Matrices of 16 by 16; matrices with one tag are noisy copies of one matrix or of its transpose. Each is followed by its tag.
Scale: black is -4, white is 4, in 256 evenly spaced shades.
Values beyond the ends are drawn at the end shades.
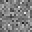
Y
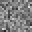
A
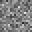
Y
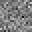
A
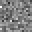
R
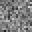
A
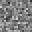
R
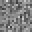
R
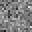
A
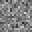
Y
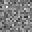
Y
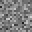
Y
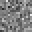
R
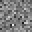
Y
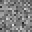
Y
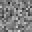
R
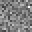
A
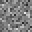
Y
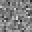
R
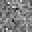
A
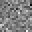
A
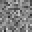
A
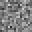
R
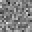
R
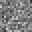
R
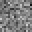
A
